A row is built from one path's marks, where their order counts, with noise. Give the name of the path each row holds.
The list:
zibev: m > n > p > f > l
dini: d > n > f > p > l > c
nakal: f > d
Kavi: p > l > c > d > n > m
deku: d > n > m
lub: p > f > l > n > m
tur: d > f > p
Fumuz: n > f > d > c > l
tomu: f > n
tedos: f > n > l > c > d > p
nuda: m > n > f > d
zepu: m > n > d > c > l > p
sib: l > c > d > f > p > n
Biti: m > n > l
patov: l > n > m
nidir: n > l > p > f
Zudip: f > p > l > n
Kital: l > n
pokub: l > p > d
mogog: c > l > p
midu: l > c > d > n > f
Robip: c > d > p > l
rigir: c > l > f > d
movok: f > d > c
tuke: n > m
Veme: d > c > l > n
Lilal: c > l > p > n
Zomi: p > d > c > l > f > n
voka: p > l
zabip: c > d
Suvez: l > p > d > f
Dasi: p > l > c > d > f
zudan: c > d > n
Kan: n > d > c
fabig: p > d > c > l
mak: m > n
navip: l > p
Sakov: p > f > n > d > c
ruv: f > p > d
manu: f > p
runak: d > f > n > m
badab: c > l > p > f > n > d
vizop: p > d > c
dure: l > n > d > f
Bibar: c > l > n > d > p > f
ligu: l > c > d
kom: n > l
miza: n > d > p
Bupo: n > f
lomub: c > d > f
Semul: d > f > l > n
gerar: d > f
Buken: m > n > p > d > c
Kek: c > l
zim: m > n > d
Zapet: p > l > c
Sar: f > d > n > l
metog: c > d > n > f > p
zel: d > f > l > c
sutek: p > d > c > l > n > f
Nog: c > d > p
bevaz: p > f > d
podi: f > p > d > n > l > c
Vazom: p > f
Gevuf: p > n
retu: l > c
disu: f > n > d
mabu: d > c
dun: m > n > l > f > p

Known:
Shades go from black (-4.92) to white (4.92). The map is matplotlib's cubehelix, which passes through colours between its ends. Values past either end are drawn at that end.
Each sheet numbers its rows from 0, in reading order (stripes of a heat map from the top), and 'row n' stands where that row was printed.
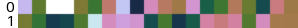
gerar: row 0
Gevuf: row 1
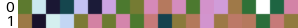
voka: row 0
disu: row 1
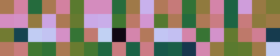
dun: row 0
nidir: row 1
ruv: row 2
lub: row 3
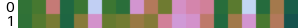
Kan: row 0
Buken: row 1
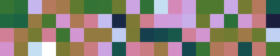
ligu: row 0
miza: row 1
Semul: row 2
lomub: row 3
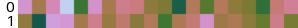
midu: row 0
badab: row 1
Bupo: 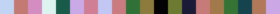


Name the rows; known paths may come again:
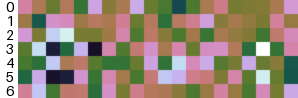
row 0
Zomi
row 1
badab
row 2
dure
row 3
voka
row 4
ligu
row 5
mogog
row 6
zibev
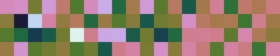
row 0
nidir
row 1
zim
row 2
Gevuf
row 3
Fumuz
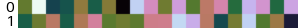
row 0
Kek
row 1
vizop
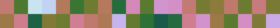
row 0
rigir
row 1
Zudip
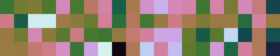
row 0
tedos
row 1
nuda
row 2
movok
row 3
tur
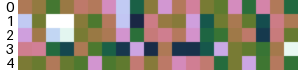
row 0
metog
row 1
gerar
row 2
lomub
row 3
patov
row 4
Sakov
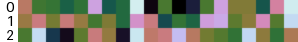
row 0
mak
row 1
Sar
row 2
retu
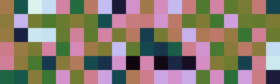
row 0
bevaz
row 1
zel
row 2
disu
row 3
Semul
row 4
tuke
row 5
miza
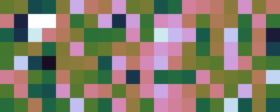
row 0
Lilal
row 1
nakal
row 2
zabip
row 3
Buken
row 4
Zapet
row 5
lub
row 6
zepu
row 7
Kan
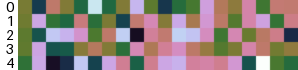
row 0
zudan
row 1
fabig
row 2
ruv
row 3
dini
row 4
navip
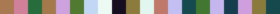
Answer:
manu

